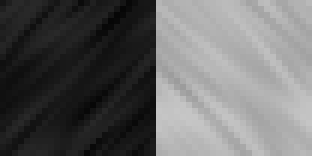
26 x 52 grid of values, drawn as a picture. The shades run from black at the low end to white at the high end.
The table splits into one row of 2 panels. Panel 1,1: very low, slanting up to the right, faint in contrast. Panel 1,2: high, slanting down to the right, faint in contrast.
